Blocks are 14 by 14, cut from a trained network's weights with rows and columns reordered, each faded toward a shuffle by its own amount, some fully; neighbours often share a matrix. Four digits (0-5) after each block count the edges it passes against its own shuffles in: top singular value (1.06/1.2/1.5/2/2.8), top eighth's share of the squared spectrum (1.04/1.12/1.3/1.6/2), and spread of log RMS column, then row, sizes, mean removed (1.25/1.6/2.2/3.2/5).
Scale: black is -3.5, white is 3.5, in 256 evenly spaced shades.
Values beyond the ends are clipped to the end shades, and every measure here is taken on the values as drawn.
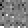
2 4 2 0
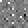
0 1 0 0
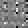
2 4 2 0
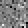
0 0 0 0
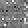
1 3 1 0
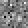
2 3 1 0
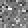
0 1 0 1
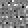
0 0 0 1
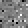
1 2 0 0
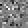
0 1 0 1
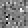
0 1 0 0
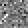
1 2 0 0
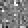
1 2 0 1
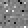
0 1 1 1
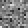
1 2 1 0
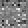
1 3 2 2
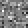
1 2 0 0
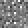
1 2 1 0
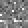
1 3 0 0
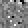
1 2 0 1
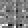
2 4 0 2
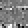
2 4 0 2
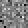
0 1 0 1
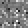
0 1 0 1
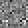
2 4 0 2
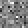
1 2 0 1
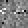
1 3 0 1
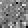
1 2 0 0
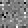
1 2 0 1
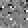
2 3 1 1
